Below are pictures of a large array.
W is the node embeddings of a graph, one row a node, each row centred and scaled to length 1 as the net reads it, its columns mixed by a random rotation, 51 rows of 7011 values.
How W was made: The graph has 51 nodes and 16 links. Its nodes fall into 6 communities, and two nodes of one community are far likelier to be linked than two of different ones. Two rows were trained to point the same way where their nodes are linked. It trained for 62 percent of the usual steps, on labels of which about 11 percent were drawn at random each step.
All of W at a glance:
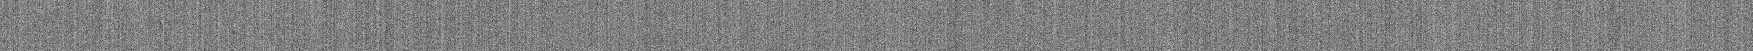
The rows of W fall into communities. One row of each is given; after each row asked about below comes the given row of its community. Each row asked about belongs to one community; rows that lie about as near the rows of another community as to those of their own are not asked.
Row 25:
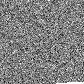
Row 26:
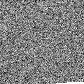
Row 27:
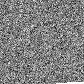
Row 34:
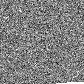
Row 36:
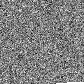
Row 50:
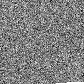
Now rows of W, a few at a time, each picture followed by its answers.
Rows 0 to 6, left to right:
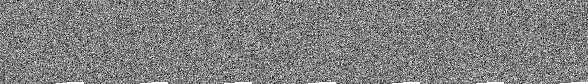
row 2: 27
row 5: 36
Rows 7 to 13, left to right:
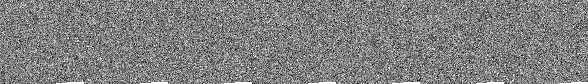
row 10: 50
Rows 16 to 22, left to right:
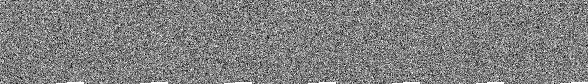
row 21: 25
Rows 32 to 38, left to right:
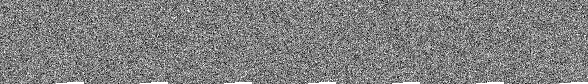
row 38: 34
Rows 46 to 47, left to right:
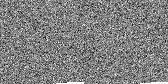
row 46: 25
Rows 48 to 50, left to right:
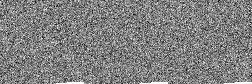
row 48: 26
